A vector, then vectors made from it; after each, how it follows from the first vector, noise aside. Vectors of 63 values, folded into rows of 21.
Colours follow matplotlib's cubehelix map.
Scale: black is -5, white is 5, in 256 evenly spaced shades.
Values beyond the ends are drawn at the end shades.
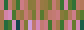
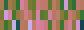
copied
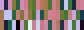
scaled up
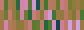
wrapped around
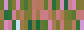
negated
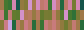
wrapped around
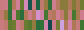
wrapped around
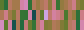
wrapped around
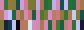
scaled up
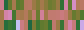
sign-scrambled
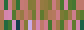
copied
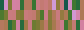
reversed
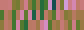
wrapped around
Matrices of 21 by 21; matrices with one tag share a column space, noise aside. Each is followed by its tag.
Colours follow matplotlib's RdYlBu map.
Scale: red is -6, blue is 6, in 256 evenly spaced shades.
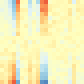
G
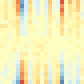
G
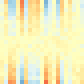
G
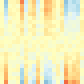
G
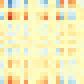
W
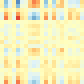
W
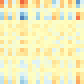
W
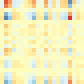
W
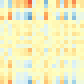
W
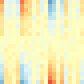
G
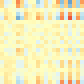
W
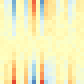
G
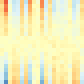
G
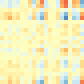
W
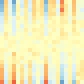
G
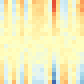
G
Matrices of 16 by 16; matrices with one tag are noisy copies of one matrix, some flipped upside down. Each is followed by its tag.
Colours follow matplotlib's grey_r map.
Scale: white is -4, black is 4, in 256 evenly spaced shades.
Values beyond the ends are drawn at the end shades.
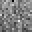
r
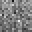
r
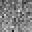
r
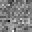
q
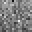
r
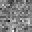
q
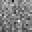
r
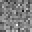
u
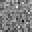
u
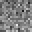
u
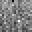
r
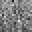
r
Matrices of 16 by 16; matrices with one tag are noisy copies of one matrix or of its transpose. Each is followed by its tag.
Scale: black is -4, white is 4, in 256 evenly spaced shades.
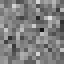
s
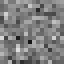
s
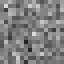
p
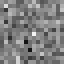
p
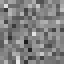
p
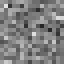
p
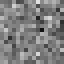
s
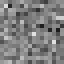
p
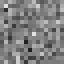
p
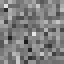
p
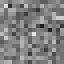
p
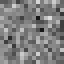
s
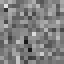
p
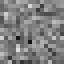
s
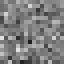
s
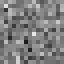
p
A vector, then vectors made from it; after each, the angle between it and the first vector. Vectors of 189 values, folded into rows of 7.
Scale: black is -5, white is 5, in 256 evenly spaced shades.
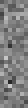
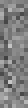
nearly opposite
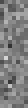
nearly parallel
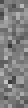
nearly parallel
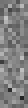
partly aligned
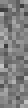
partly opposed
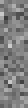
nearly opposite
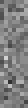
nearly parallel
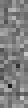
partly opposed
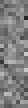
orthogonal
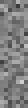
partly aligned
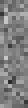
nearly parallel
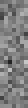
partly aligned
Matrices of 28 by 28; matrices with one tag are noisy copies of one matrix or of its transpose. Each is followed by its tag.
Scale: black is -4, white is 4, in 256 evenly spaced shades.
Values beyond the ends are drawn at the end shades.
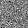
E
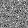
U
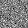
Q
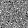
E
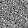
Q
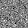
Q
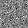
U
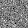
Q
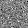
E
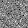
Q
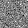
Q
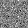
U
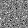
U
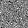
E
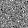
E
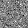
Q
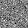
Q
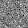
Q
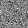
E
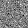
Q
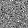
E
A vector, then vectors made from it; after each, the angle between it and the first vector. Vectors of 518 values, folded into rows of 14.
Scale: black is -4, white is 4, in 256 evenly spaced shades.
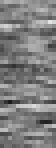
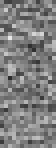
partly opposed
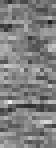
nearly opposite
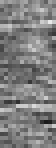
nearly parallel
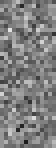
orthogonal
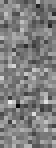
partly opposed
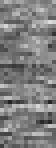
nearly parallel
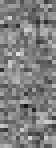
partly opposed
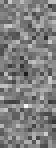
partly aligned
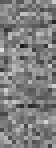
partly opposed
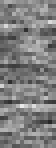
nearly parallel
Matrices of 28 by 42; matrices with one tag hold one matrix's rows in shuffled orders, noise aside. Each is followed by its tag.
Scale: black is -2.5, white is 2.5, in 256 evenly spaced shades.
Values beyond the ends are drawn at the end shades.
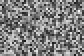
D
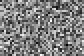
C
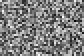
D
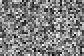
D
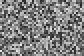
D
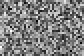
C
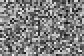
C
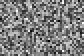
D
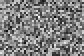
C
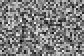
D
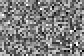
C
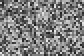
D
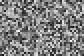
D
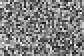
C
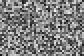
D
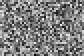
C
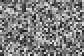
D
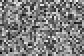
D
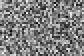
C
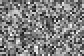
D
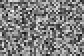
D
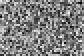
C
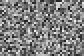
D
